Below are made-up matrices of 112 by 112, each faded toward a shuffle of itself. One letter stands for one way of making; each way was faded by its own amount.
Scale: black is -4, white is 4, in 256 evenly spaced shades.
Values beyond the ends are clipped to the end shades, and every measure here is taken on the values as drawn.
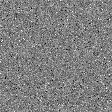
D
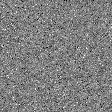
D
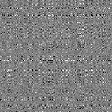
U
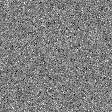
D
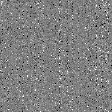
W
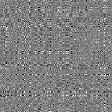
U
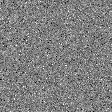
D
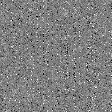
W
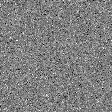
D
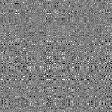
U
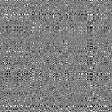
U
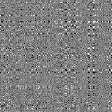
U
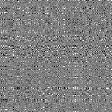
U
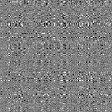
U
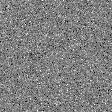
D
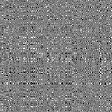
U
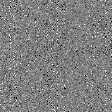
W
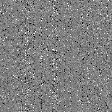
W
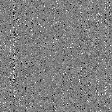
W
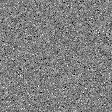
D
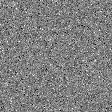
D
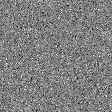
D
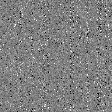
W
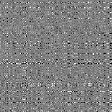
U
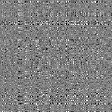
U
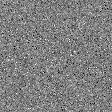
D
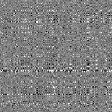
U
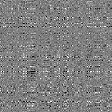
U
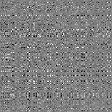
U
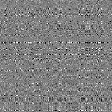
U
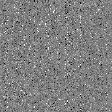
W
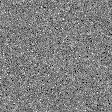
D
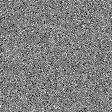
D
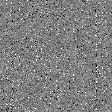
W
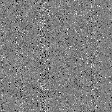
W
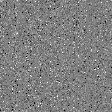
W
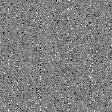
W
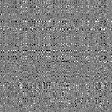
U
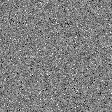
D
